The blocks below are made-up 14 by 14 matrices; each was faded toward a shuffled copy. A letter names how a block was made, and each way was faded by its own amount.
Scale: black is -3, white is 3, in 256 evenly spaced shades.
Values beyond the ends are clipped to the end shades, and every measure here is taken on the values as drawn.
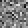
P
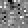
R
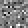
P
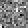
P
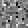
R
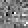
R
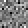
P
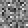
P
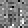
R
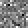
P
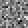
P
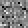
R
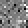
R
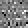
R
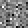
R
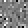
R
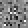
R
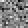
P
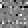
R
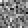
P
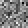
P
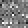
R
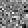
P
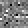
R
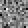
P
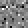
R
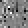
R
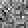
P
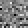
R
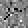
R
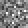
P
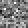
P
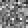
P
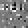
R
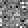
R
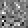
R
